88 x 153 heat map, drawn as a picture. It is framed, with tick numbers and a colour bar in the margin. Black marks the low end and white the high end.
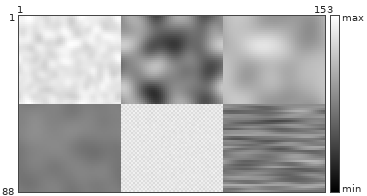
The table splits into 2 rows of 3 panels. Panel 1,1: very high, blotchy, faint in contrast. Panel 1,2: middling, smooth, strong in contrast. Panel 1,3: high, smooth. Panel 2,1: middling, smooth, faint in contrast. Panel 2,2: very high, checkered, faint in contrast. Panel 2,3: middling, streaked across.
